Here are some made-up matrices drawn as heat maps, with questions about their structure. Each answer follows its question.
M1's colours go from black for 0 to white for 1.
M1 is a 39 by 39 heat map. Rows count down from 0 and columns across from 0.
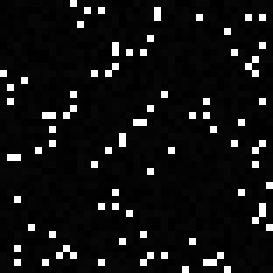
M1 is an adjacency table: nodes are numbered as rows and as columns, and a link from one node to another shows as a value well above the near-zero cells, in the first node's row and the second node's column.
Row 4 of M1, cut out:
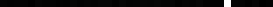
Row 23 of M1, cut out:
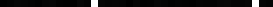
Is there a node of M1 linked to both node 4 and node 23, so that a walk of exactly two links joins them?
no
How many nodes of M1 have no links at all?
1
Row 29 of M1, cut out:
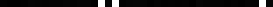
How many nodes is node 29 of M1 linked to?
3
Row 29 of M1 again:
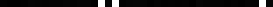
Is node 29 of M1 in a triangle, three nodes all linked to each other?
yes
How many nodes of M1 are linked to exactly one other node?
12
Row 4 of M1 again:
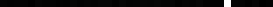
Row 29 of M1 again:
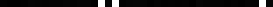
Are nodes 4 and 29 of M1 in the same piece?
no
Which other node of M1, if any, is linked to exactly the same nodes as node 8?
node 31
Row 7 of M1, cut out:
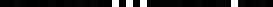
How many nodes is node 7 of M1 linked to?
4
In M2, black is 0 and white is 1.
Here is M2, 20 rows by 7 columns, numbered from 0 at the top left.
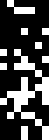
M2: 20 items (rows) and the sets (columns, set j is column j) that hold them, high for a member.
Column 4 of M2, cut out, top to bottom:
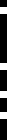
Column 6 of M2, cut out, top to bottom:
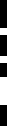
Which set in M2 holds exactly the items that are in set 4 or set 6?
3
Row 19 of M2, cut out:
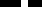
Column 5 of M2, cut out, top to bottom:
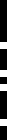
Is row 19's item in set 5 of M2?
no
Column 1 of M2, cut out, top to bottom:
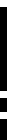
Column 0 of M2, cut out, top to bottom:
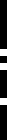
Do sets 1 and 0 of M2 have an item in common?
no
